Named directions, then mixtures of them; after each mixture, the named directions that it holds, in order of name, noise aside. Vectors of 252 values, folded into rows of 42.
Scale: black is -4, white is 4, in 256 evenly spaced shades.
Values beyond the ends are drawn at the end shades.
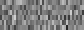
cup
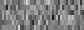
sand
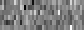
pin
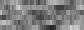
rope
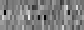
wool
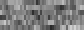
cup, rope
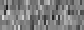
sand, wool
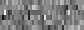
rope, wool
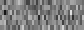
cup, sand, wool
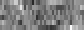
pin, rope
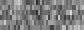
cup, rope, sand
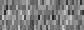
cup, sand, wool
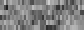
rope, sand
